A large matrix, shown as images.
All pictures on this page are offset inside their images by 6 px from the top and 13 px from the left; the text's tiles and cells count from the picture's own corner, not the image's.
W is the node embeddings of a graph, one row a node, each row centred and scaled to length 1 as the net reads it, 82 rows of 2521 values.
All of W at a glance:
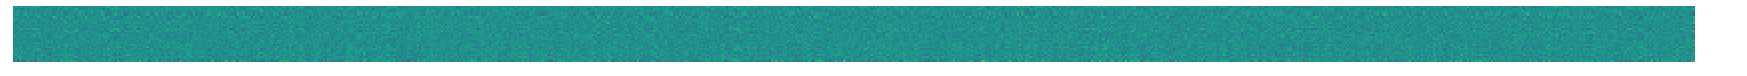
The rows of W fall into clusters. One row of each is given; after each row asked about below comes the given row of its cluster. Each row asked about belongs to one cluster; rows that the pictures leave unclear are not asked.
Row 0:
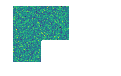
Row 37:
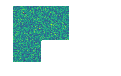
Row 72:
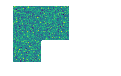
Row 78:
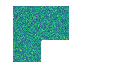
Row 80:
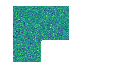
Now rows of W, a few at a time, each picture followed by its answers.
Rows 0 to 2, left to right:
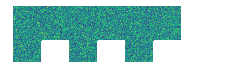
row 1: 78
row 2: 0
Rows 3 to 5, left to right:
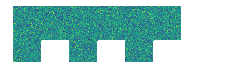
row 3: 37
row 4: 0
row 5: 37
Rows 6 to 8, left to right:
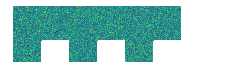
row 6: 72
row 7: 37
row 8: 80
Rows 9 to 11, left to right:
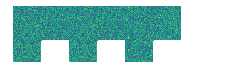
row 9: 80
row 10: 80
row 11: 0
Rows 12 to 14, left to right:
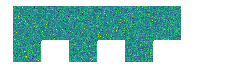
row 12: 80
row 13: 80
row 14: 0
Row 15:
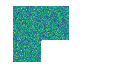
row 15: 78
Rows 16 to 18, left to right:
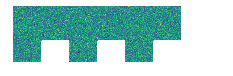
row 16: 78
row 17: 78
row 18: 78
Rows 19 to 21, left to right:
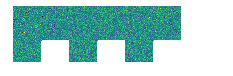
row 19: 80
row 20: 72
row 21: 72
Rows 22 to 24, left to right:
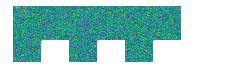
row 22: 0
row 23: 37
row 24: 78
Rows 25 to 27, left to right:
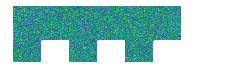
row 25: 37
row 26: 37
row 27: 0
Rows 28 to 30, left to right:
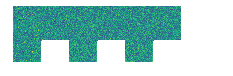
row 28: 78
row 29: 80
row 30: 80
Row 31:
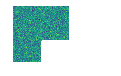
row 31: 78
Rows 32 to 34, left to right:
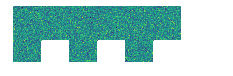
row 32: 37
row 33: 0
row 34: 0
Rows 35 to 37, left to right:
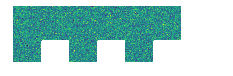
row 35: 0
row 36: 37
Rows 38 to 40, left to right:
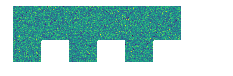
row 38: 78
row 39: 78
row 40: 78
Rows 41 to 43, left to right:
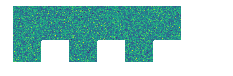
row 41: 80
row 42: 0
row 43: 72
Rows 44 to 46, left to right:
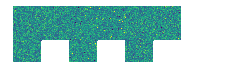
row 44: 72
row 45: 80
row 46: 78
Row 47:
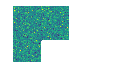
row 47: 72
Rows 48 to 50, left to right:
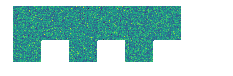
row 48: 78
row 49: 37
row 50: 72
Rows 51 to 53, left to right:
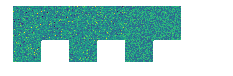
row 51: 80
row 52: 72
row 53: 37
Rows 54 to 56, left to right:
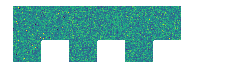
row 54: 72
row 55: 0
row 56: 37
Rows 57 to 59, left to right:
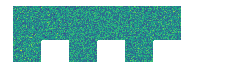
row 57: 78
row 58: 37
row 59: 78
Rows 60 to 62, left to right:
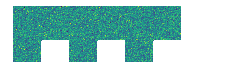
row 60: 0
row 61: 37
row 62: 0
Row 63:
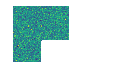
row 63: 0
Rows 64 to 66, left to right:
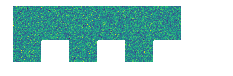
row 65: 78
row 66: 78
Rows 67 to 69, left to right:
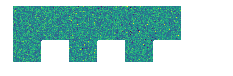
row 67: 72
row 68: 0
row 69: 72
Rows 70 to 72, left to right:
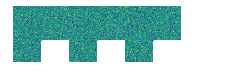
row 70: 37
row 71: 37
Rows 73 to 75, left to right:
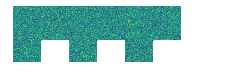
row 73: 78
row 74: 78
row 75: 0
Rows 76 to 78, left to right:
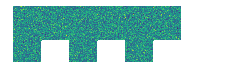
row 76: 37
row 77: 37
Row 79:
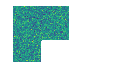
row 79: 0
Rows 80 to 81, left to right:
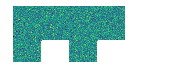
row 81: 78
